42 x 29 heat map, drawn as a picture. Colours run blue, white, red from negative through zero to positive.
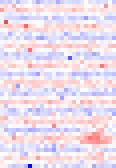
Stripes: horizontal, repeating 9 times. Ninth with the highest average: bottom right. Bumps: one, in the bottom right. Average level on the scale: 50%. Slope: none.
